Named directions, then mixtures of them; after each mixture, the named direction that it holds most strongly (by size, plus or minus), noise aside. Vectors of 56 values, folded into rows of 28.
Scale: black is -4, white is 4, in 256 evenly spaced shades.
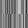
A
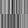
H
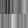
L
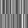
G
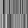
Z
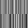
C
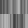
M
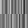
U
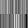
C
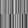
C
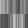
M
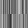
A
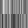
Z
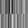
L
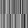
Z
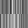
H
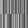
Z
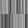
M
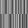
C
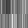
L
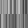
L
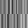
H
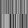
C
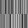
C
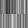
A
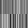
C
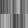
M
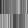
M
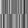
U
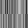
A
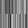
A
